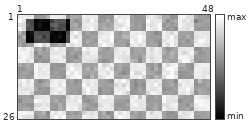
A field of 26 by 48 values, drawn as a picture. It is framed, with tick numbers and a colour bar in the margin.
In the top left lies a patch that is lower than the rest. The top left is the roughest part. The ninth with the lowest average is the top left. Neither half mirrors the other.
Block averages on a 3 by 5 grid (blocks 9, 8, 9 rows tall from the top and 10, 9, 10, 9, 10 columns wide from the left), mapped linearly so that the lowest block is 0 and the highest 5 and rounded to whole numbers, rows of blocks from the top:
03555 / 55555 / 55555
